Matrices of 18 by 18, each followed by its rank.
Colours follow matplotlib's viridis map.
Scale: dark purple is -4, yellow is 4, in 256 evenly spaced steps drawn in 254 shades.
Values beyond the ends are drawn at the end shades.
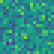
full rank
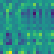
two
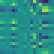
two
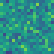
full rank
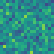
full rank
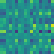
two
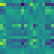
two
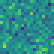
full rank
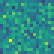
full rank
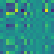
two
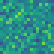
full rank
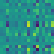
two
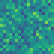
full rank
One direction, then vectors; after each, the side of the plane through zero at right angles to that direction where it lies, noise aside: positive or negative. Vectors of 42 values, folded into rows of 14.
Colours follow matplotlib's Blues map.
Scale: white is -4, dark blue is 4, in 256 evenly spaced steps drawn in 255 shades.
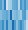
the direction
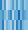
positive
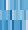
positive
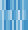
negative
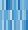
negative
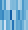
positive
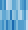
positive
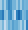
negative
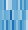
positive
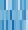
positive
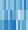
positive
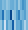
positive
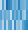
negative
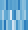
negative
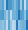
negative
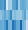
positive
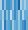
negative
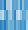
positive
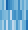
negative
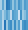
negative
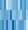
positive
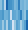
negative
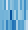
positive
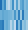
positive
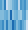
positive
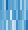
negative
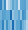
positive
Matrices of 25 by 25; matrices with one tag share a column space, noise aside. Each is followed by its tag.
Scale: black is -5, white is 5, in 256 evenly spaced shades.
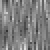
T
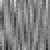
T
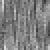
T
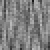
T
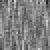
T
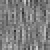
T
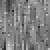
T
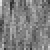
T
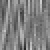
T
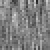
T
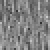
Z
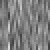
Z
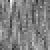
T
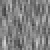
Z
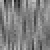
T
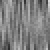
T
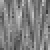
T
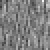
Z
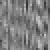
Z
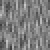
Z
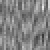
Z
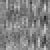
Z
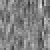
Z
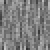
T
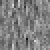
Z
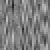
Z
